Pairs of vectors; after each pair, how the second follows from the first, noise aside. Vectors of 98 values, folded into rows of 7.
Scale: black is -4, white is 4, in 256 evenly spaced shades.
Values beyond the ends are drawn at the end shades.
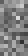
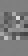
partly zeroed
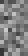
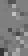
partly zeroed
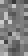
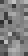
negated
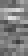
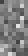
shuffled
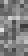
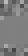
partly zeroed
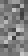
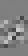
partly zeroed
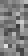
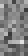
shuffled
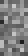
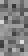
negated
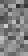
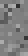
partly zeroed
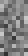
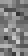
shuffled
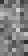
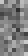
negated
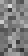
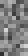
shuffled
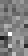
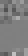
partly zeroed
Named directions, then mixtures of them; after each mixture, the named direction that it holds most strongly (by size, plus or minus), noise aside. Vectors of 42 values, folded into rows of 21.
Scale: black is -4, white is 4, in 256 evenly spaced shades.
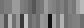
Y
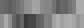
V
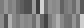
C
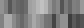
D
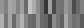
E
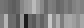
V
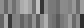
C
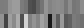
Y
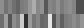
Y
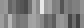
D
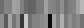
Y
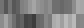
V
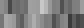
D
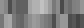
D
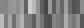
E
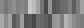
E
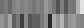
Y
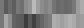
V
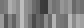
D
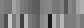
Y
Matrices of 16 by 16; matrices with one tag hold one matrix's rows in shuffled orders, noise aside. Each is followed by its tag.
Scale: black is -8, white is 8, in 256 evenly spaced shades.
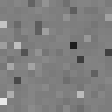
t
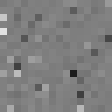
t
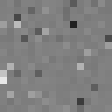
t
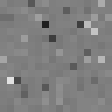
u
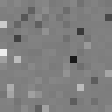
t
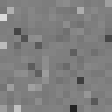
t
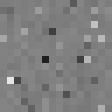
u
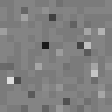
u
